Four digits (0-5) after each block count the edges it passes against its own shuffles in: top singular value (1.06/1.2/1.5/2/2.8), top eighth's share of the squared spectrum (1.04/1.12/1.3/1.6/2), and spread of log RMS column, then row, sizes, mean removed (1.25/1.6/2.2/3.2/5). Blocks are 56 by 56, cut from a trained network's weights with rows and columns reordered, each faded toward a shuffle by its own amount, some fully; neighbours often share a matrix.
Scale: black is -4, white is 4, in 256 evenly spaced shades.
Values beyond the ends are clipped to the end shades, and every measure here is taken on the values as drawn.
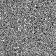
0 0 0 0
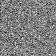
0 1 0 0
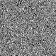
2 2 1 0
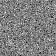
0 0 0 0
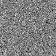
1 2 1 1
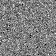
0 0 0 0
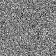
2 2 1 0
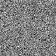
2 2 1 0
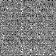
2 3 2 1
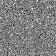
0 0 0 0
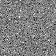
1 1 0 0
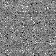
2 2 1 0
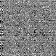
3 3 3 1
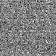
1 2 1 0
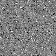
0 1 0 0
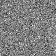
1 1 0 0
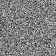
1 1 0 0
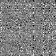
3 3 2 0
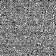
2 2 1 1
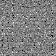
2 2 2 0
